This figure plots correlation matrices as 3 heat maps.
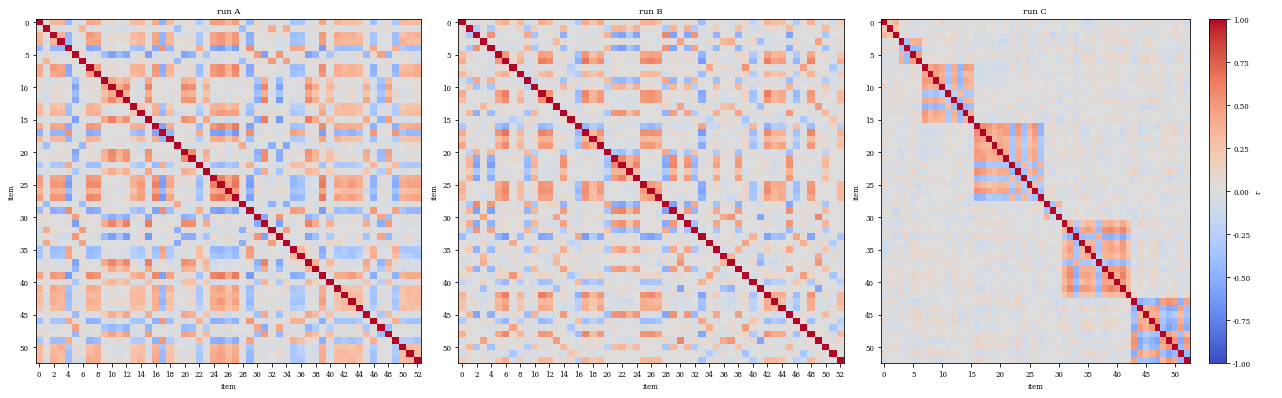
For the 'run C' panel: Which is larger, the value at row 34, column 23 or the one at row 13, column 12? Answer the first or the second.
the first
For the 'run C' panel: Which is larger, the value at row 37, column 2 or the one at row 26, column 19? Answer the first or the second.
the second
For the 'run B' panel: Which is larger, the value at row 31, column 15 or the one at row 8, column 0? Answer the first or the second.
the second
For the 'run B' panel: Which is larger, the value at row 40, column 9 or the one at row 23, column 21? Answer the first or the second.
the second
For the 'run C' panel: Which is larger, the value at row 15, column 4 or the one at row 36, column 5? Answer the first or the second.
the second
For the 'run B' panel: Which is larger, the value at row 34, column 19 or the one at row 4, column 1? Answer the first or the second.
the first
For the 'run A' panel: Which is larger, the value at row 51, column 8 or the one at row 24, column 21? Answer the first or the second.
the first
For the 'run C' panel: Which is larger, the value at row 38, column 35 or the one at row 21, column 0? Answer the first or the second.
the first
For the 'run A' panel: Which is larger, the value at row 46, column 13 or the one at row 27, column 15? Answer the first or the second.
the second
